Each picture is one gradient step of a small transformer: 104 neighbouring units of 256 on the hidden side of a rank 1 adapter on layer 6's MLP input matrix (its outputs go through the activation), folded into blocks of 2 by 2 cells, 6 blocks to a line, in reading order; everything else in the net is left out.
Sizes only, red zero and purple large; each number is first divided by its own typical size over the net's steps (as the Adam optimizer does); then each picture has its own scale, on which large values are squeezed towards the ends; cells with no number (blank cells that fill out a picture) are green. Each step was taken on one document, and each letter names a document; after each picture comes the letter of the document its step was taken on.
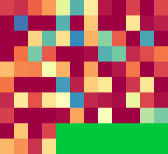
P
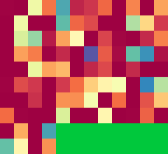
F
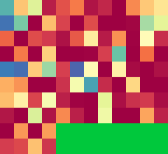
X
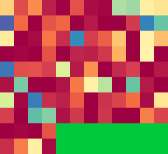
X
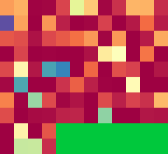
X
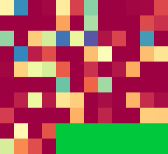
P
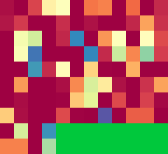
F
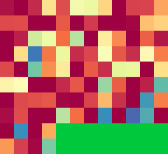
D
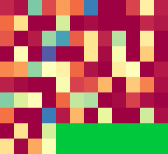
P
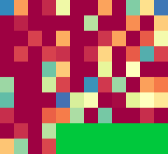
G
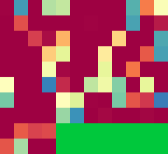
G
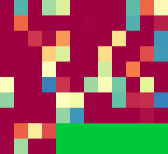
G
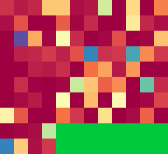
F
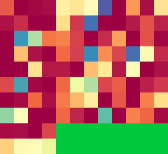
F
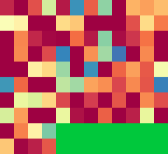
D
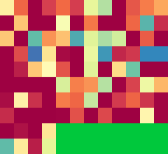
P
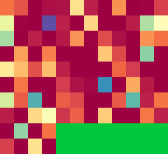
X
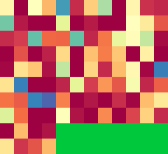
D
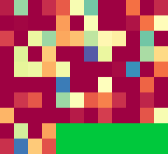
P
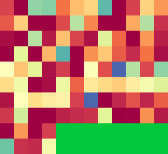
D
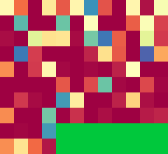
P
